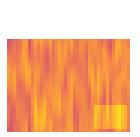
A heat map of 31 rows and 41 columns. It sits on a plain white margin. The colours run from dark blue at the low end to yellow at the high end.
Roughest part: bottom right. Mirror symmetry: none. Ninth with the highest average: bottom right. Odd patch: higher, in the bottom right. Average level on the scale: 70%.
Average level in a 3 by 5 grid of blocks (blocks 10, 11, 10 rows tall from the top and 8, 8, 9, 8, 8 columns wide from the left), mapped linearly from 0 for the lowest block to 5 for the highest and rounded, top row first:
11222 / 22222 / 04235
